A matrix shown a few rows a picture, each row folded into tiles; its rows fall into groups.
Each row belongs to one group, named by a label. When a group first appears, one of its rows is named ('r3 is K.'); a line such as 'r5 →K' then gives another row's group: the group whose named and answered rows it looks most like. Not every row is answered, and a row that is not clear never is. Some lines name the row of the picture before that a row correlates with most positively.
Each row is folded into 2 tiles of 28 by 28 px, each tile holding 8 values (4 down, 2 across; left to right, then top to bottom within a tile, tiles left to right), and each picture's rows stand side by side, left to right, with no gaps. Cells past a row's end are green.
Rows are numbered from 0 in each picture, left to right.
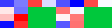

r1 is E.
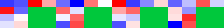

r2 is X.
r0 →E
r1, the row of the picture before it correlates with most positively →1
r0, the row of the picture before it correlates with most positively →1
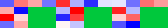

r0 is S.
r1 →X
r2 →E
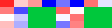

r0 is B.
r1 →E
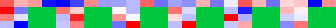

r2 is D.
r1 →E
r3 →D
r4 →S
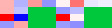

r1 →S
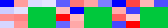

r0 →S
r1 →S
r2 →S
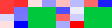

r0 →B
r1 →D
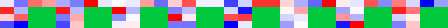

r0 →E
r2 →B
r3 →S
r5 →X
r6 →D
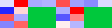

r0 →S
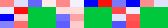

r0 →X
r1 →X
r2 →E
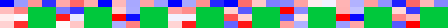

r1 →S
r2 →D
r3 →D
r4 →S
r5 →B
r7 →S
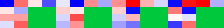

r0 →S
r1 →E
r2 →B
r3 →S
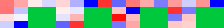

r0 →B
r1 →X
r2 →S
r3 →B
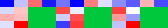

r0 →D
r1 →E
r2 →D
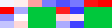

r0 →B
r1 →E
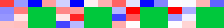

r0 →X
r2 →X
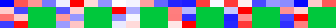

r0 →S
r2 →B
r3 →D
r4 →X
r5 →E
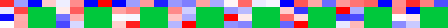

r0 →X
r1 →X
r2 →D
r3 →D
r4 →S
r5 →S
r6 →B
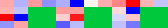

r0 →D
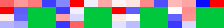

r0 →B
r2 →B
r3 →X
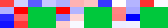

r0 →X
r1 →B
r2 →D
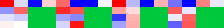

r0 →X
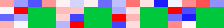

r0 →X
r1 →D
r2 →S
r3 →B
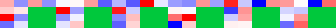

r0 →D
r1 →B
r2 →E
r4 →X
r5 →X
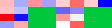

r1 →S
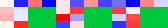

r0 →D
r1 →D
